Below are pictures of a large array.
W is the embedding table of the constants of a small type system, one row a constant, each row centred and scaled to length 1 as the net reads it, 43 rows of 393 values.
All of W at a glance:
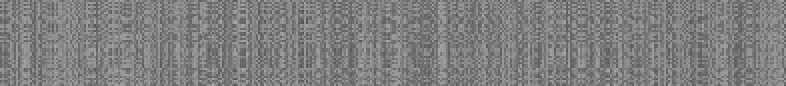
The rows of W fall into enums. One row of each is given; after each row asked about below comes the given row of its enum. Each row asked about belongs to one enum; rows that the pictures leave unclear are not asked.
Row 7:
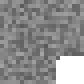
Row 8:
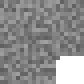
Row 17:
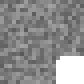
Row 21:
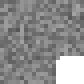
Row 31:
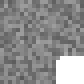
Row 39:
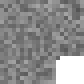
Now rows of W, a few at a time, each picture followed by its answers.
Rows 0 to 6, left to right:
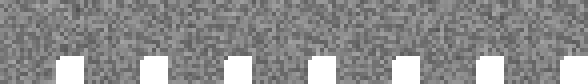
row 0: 39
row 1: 31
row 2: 7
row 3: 31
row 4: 7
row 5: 21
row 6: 31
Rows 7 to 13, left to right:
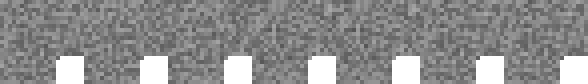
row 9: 17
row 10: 21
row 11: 21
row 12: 7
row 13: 7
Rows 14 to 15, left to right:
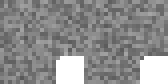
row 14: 31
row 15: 7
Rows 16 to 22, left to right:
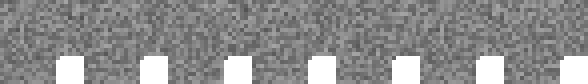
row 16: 21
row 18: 39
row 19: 17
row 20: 7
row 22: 8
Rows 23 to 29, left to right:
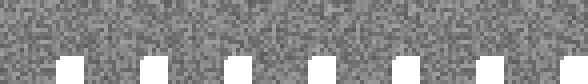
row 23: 8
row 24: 31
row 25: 31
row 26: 21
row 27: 21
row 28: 8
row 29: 31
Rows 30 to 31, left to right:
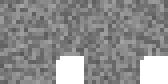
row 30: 17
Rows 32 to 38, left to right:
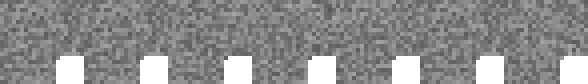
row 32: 17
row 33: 17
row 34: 7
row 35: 39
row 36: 8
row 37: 17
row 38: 31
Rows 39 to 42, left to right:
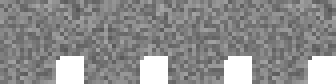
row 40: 21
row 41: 8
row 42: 39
